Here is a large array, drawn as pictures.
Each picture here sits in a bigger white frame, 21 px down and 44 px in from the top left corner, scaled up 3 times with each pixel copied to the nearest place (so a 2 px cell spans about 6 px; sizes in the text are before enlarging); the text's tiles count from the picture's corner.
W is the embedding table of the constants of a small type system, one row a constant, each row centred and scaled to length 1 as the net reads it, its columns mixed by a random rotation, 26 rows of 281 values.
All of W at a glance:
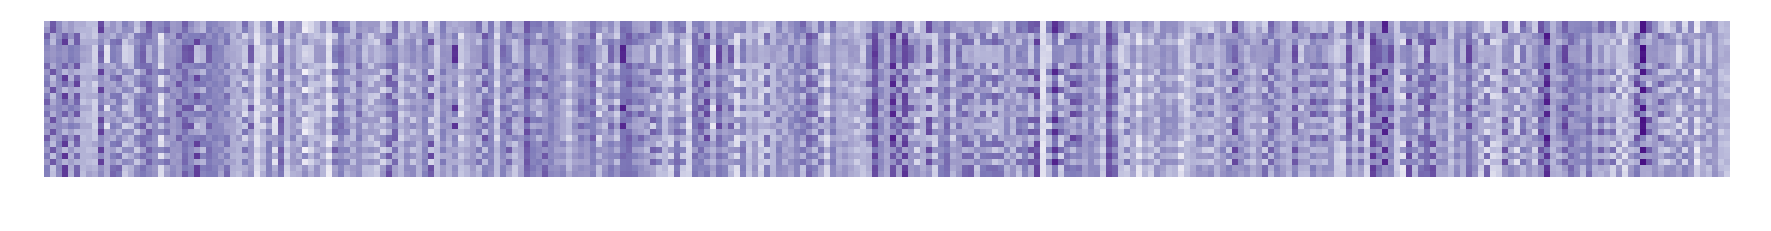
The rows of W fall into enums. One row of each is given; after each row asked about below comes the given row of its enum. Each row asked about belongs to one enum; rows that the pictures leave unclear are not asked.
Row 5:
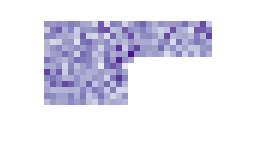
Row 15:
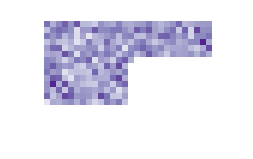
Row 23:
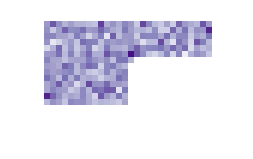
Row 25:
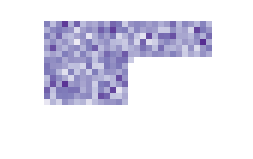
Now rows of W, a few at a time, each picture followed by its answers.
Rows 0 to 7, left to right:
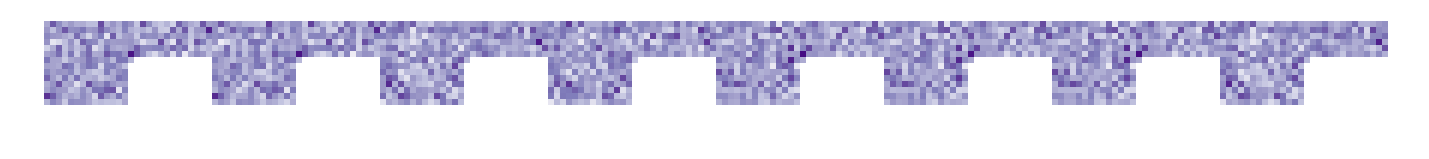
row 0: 23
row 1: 23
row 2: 15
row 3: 25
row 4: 5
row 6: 5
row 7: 15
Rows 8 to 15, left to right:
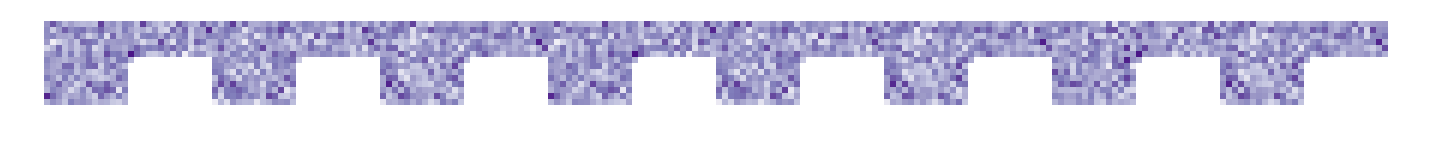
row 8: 23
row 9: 25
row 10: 15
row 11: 23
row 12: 25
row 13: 15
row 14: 5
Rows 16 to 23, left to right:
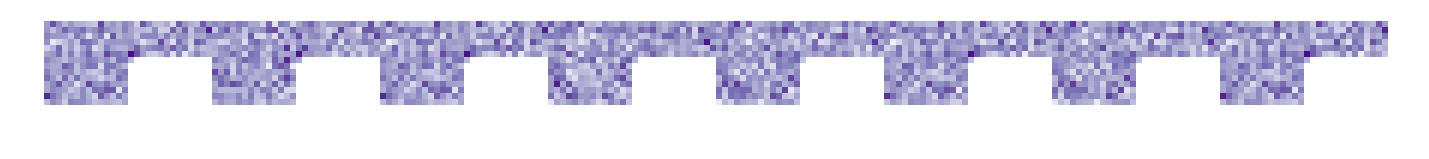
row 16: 23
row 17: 5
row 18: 23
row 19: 15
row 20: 25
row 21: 23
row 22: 25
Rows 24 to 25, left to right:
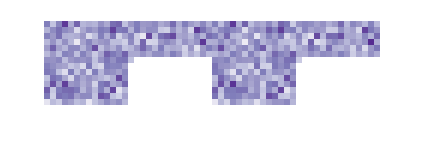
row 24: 25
